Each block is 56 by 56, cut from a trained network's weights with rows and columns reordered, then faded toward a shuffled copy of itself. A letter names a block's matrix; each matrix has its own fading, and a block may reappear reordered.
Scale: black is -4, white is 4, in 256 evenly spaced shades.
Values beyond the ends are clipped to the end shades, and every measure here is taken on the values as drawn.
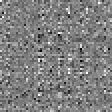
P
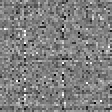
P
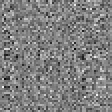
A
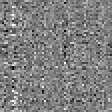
A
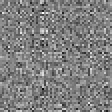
A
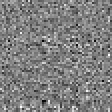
A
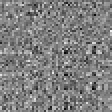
A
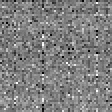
P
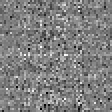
P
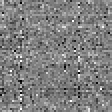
P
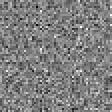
A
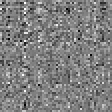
A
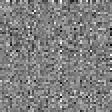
A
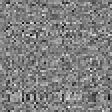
A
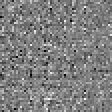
P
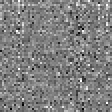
P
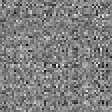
A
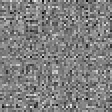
A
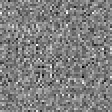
A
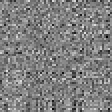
A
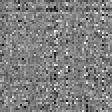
P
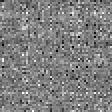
P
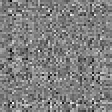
A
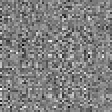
A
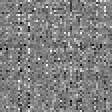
P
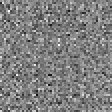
A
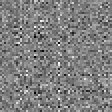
A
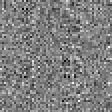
A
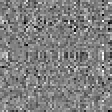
A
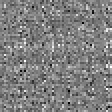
P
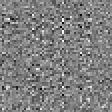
A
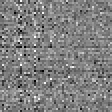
P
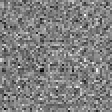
A
